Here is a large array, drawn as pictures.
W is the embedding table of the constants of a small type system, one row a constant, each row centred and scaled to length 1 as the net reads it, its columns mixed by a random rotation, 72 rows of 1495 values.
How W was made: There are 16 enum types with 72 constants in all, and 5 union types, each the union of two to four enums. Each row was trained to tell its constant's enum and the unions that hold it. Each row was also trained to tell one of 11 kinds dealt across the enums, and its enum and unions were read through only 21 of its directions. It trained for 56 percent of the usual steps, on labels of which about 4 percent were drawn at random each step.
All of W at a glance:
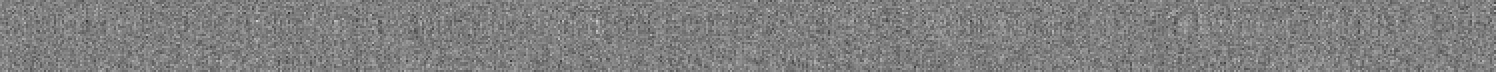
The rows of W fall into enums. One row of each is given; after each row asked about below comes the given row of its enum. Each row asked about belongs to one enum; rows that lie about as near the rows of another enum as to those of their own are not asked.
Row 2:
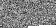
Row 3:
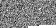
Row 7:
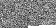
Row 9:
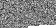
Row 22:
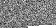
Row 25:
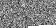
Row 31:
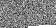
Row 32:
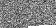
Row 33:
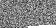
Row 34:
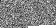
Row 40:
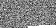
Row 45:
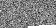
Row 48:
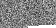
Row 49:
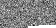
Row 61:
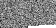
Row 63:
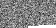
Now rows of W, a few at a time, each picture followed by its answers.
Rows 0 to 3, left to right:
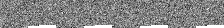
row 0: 32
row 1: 33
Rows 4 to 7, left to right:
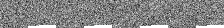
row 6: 22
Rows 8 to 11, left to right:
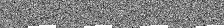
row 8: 7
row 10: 49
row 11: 45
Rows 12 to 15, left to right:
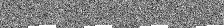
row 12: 61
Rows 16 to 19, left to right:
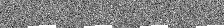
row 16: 22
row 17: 31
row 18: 7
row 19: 31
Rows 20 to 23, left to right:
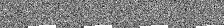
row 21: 7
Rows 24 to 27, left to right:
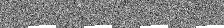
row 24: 2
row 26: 61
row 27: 25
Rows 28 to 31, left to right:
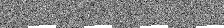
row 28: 22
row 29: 25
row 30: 32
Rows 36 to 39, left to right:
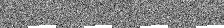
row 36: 32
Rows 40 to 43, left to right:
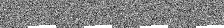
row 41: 34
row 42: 22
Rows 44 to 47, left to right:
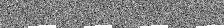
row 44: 25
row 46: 25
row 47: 9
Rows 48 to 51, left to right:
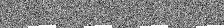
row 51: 31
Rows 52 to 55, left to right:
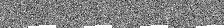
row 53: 32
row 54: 2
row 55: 49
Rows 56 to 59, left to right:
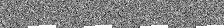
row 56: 31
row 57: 63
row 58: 7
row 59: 63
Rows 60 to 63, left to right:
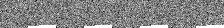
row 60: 63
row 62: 61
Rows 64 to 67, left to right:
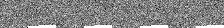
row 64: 48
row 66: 45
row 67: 40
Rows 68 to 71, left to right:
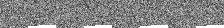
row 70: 63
